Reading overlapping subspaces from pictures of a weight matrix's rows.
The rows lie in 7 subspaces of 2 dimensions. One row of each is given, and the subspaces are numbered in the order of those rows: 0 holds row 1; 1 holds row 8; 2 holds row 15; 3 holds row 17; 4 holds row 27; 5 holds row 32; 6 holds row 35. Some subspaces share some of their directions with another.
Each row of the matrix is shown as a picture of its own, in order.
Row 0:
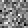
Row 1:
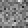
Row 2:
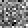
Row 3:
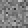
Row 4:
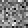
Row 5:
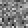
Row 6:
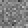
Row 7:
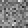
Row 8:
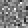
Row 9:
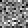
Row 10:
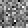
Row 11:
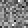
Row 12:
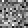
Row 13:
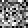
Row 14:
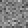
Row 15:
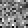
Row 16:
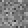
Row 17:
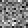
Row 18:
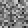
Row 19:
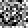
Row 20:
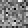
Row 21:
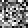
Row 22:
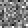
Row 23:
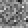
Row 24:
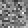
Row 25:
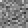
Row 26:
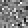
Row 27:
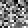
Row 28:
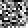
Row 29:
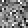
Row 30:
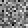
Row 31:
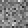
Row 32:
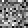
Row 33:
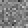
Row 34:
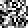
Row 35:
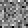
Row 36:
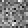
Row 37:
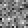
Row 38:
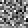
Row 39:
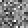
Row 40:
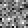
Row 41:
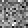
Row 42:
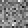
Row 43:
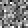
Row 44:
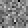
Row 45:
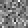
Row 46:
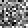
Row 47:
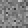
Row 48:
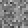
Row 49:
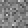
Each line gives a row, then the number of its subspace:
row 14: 3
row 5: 2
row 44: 5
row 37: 2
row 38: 0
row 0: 5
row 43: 6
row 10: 5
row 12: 5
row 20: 1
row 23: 0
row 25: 3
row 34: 5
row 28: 4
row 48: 6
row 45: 5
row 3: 1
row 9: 3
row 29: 1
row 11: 4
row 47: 1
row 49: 3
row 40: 2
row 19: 0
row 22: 6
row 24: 4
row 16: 6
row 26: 1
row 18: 4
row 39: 6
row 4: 1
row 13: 0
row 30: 0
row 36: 6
